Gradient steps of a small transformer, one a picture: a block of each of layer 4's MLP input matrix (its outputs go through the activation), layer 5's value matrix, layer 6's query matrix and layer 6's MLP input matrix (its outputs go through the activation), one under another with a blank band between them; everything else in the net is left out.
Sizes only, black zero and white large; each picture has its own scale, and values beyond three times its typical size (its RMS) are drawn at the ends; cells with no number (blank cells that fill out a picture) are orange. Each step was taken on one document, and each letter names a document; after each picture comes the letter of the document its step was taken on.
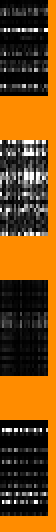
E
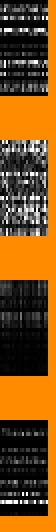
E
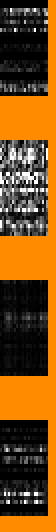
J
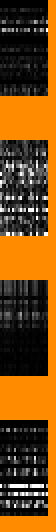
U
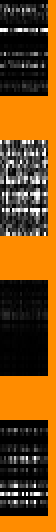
E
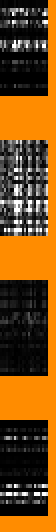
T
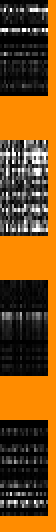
E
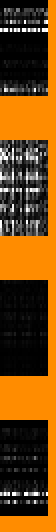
J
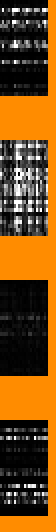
T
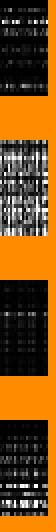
U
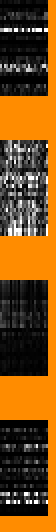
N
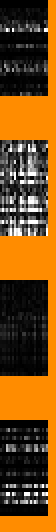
N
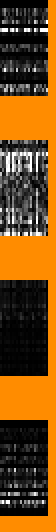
U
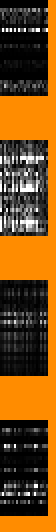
J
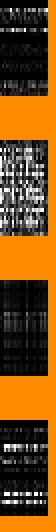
J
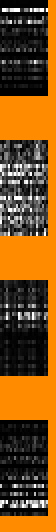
U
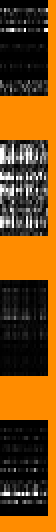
J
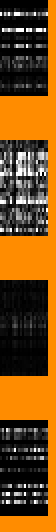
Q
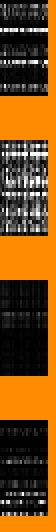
E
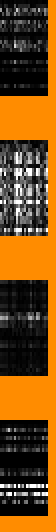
T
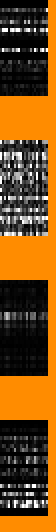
U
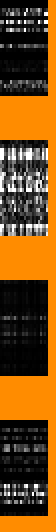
J
